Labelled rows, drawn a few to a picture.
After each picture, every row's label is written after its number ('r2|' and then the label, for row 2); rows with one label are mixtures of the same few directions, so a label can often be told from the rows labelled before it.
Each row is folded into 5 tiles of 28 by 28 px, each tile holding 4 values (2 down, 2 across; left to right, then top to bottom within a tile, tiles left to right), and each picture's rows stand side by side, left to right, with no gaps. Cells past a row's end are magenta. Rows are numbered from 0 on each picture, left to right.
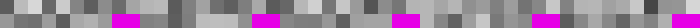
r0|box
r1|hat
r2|box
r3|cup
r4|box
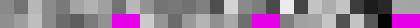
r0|hat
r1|box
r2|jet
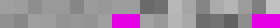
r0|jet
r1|hat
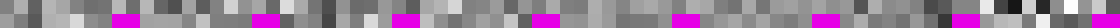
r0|hat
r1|box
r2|hat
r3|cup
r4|hat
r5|box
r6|jet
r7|box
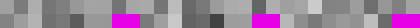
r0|hat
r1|hat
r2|cup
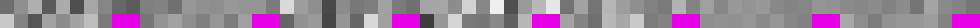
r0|box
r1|cup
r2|hat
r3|box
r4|hat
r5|jet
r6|box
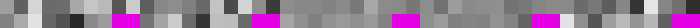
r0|hat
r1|cup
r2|box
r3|jet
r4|box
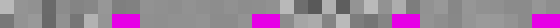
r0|hat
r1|cup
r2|box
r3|hat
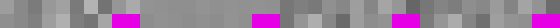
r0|cup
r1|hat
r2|cup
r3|cup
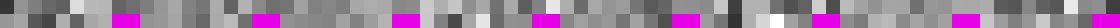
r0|jet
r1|cup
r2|jet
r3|cup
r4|jet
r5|hat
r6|jet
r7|box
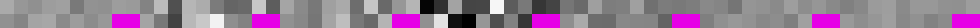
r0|jet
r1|hat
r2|cup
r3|jet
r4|jet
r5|cup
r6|hat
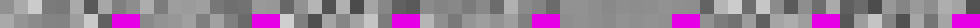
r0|cup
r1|jet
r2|box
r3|box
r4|hat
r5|box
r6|cup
